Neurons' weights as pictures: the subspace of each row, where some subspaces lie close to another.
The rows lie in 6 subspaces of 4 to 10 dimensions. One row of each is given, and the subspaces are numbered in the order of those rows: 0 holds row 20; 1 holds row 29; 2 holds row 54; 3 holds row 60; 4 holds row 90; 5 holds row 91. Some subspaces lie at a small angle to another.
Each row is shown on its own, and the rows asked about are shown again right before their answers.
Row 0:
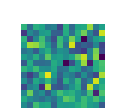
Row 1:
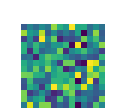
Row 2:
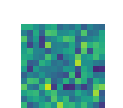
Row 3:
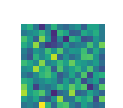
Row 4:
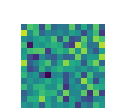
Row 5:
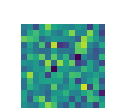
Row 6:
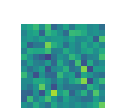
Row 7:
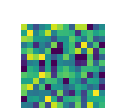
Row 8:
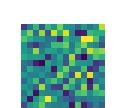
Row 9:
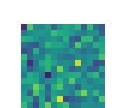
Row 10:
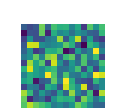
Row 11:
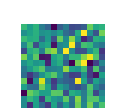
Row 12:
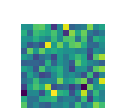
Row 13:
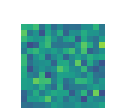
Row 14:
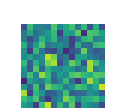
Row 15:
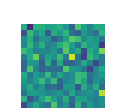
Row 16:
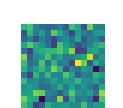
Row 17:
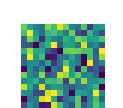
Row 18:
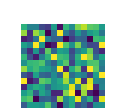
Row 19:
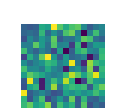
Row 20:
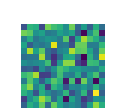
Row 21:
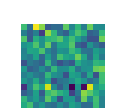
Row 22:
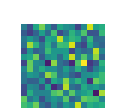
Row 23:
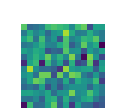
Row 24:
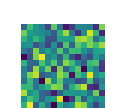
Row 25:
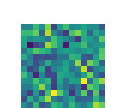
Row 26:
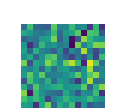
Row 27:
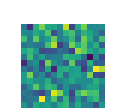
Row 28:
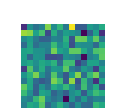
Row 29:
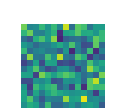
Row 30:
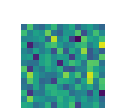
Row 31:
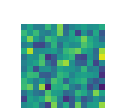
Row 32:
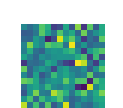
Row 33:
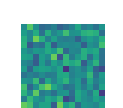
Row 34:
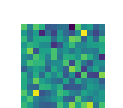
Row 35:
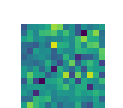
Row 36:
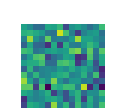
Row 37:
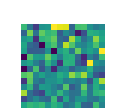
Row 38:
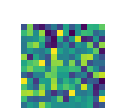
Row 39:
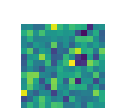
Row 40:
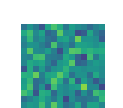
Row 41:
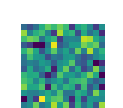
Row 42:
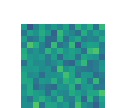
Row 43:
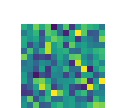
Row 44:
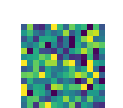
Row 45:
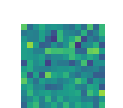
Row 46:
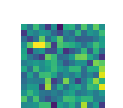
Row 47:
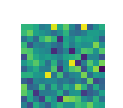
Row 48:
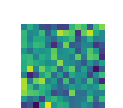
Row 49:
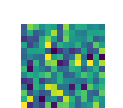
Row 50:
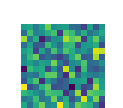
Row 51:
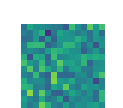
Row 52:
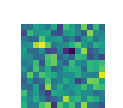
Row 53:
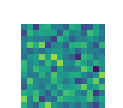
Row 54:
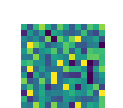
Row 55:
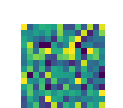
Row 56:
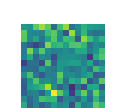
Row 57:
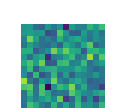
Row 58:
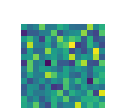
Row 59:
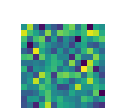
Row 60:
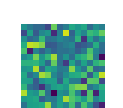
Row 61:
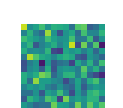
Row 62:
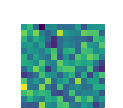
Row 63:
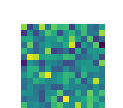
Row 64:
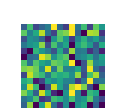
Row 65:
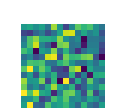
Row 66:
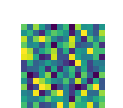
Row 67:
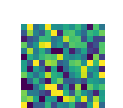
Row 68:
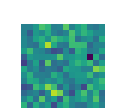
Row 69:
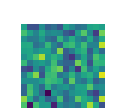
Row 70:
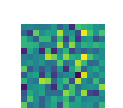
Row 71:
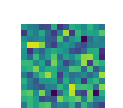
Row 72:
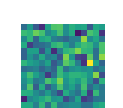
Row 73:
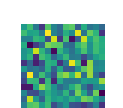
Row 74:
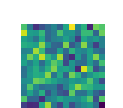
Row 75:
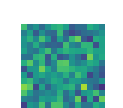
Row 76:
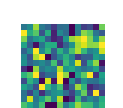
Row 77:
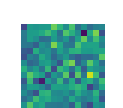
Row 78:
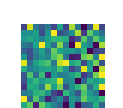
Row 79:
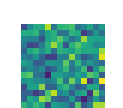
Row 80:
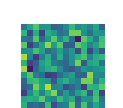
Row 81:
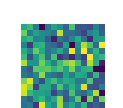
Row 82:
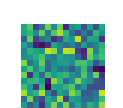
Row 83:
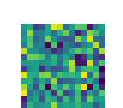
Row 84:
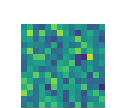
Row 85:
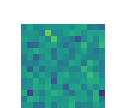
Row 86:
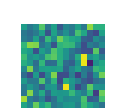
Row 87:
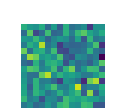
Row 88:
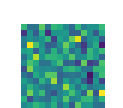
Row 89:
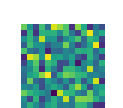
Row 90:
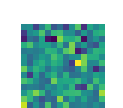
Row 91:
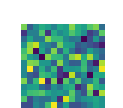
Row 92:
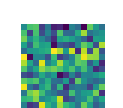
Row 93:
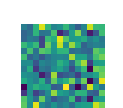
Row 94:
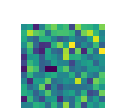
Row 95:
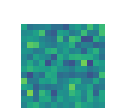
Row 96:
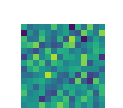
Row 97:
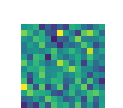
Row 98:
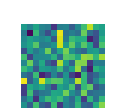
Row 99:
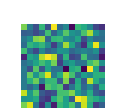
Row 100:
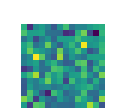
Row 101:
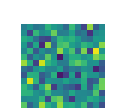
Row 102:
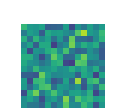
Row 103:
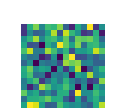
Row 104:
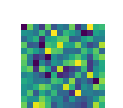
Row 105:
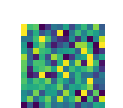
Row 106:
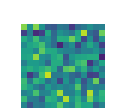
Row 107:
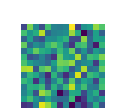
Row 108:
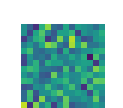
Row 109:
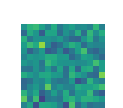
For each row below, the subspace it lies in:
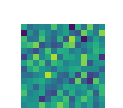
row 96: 1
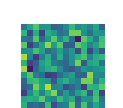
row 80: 1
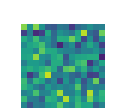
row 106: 1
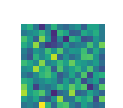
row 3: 1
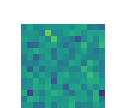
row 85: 2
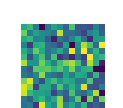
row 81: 1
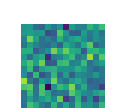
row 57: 3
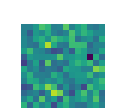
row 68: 4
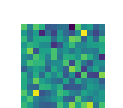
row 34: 5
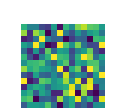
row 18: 1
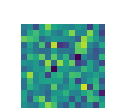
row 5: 4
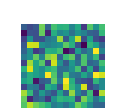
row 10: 0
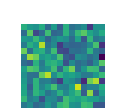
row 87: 1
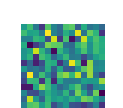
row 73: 5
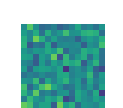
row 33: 5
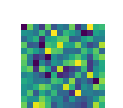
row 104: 5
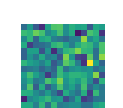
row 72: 1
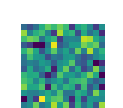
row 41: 4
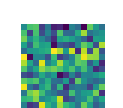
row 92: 1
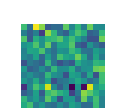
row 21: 4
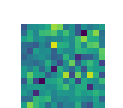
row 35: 5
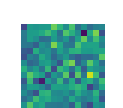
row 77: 5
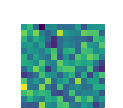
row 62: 1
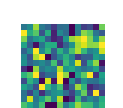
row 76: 5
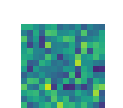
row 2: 1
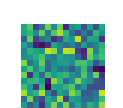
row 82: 4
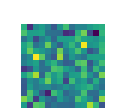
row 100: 5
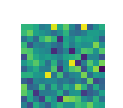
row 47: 4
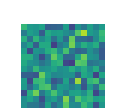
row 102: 0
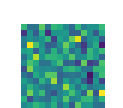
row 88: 2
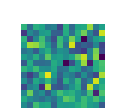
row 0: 3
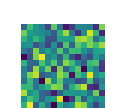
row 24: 5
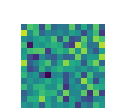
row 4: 0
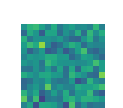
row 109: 4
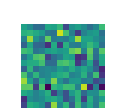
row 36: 3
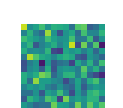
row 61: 0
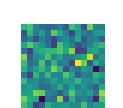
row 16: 4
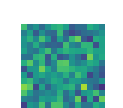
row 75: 1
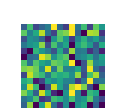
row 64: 5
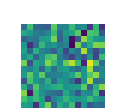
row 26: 3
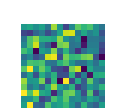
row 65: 5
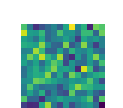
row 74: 5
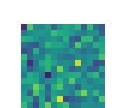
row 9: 4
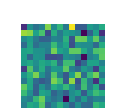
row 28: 1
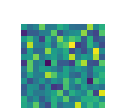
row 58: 0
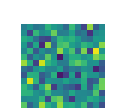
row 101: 1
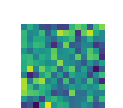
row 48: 5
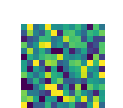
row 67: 4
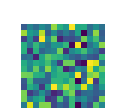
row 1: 1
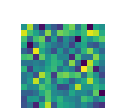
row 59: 5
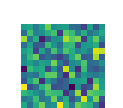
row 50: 1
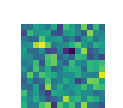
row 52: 4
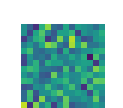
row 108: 4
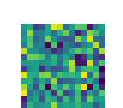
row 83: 3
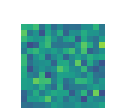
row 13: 1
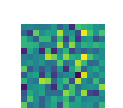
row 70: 1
